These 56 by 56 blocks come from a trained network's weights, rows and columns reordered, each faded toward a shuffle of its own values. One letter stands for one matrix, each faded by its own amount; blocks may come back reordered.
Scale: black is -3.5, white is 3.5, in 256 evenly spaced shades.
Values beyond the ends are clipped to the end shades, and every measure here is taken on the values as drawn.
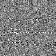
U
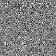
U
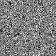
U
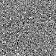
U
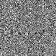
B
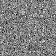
B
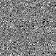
U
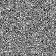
B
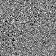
B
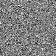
B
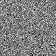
B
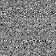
U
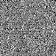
U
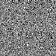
U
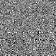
U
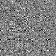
U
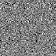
U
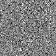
U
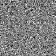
U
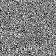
B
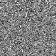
B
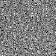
U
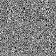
U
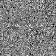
B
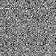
U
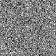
B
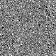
U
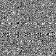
U
